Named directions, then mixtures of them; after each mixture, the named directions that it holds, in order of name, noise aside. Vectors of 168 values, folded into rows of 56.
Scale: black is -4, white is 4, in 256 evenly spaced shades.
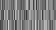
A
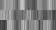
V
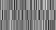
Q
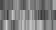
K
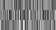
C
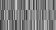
A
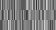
A, Q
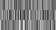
C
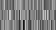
C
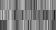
Q, V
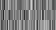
A, C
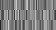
A, C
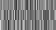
A, C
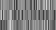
Q, V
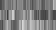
K, V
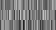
C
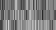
A, K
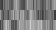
A, K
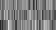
A, V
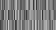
A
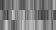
K
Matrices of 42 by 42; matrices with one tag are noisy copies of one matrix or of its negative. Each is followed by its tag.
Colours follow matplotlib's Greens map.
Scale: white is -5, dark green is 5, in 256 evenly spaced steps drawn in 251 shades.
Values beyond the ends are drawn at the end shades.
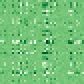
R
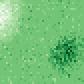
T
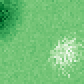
T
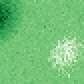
T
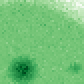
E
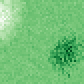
T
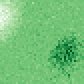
T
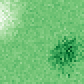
T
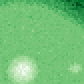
E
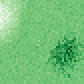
T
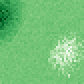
T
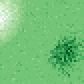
T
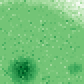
E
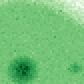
E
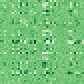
R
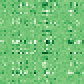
R
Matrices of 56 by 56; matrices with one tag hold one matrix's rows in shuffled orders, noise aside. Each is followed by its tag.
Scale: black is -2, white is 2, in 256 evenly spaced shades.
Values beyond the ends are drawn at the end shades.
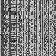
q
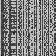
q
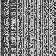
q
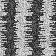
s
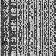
q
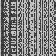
q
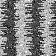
s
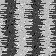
s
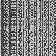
q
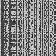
q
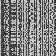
q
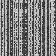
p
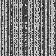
p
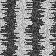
s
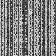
p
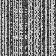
p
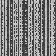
p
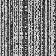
p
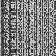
q
